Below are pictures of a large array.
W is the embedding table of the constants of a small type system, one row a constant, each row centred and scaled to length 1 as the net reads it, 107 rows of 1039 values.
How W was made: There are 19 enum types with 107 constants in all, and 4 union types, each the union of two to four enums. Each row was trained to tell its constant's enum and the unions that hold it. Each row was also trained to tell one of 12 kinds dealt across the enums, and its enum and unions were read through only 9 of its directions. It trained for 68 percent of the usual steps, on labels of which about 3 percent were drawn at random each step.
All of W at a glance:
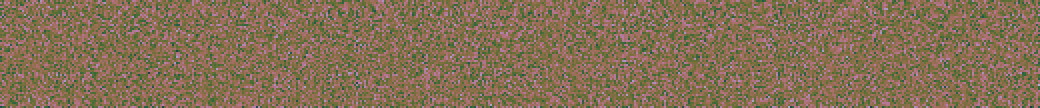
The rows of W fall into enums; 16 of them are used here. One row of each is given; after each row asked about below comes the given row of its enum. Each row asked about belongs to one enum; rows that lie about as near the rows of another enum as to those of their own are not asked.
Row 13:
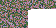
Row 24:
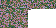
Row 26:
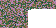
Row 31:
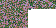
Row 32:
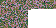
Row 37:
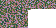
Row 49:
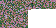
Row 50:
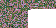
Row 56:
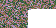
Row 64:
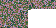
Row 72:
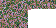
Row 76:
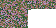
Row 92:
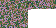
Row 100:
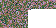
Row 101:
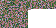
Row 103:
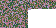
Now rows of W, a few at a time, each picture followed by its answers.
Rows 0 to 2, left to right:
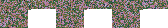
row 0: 92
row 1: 31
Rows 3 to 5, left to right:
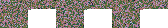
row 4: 101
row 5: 76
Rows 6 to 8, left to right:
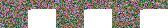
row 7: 26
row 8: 76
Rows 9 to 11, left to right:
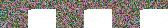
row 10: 13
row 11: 103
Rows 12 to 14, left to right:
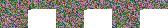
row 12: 101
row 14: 13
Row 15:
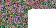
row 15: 13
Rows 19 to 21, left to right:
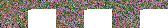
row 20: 49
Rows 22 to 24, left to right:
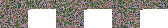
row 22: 92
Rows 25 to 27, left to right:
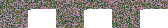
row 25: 50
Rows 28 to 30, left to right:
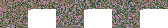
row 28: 76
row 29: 103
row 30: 24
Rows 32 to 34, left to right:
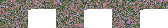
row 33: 50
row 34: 101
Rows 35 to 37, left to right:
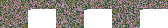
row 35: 103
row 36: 101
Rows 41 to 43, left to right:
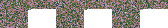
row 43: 72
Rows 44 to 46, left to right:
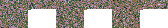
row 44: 64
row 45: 64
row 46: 76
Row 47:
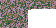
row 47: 26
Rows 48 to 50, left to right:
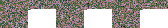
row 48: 13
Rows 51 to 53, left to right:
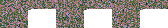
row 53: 56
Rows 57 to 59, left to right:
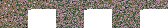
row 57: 76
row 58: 24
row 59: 64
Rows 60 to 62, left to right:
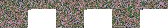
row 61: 103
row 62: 31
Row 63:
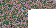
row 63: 26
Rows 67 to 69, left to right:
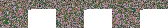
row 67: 26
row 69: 24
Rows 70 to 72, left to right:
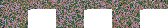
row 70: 56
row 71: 92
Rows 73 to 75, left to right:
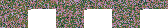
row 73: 103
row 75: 24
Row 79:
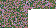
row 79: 31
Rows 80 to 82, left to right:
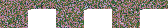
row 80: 37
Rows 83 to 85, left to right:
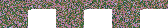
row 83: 64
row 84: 56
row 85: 92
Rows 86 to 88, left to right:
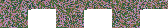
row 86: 92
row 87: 31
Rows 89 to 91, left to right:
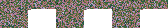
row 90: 56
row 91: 72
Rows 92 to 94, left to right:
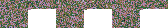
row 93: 49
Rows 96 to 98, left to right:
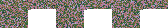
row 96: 13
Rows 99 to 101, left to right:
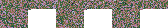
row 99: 100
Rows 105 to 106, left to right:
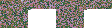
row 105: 64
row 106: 24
